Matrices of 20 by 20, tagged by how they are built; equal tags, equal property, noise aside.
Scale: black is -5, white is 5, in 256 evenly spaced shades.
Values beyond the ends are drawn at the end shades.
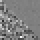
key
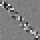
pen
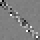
pen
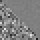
key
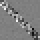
pen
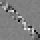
pen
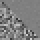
key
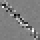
pen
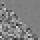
key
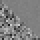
key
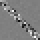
pen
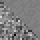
key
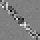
pen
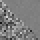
key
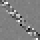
pen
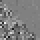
key
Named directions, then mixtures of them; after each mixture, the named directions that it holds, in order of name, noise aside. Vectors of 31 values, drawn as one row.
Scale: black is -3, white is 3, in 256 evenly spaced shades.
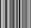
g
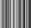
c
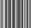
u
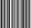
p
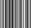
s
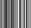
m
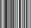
g, m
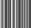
c, u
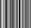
g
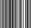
s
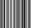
s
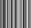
u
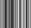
m, s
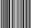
c, p, s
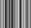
m, s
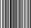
p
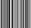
p, s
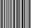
s, u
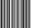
p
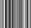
s, u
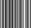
s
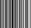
c, g, s
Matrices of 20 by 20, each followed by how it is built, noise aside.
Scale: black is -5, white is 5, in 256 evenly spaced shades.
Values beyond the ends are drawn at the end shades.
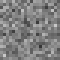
noise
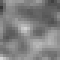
smooth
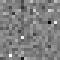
noise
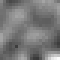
smooth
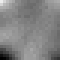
smooth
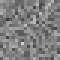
noise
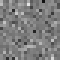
noise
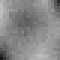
smooth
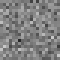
noise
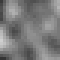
smooth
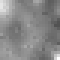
smooth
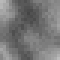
smooth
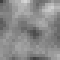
smooth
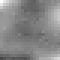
smooth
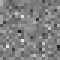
noise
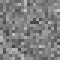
noise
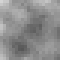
smooth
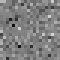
noise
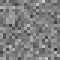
noise
